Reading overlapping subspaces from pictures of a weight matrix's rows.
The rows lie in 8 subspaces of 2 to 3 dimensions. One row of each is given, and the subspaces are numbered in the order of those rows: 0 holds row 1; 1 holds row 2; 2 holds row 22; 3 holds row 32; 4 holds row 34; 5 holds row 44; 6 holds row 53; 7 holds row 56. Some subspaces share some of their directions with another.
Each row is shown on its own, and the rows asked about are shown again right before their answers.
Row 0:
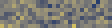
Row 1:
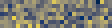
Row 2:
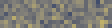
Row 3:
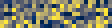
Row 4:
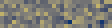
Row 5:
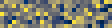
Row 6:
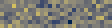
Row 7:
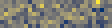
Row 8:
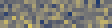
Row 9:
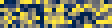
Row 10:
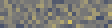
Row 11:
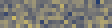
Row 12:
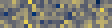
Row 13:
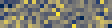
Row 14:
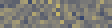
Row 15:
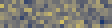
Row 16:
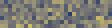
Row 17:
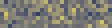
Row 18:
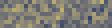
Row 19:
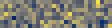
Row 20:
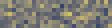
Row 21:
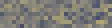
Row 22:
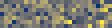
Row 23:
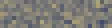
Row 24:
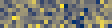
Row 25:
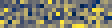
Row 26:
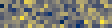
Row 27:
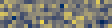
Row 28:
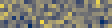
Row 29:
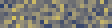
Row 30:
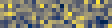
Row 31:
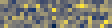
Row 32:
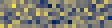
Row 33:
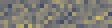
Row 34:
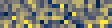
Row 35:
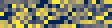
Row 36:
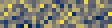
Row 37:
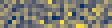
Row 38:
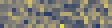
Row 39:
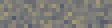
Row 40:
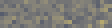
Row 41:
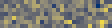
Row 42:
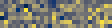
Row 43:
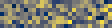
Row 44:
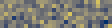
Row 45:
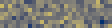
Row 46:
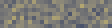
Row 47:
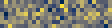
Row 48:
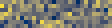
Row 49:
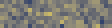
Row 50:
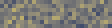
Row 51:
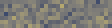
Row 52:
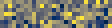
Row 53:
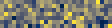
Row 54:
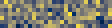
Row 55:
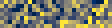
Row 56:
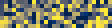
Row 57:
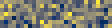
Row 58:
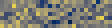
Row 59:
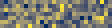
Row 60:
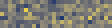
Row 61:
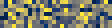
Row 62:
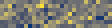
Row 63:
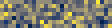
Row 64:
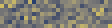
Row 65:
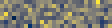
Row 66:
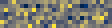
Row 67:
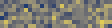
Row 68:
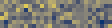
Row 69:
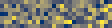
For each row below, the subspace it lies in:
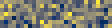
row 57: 6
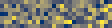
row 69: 2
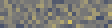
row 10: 2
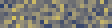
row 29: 5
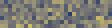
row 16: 2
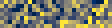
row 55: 5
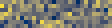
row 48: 6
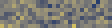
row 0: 3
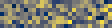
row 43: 2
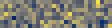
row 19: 1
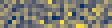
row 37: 4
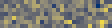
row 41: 1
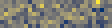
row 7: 5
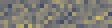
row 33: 3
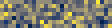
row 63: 5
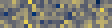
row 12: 4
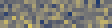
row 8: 6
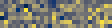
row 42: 0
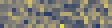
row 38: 6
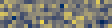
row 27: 1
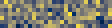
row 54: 2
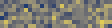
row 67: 0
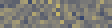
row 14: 4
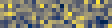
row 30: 7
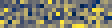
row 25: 4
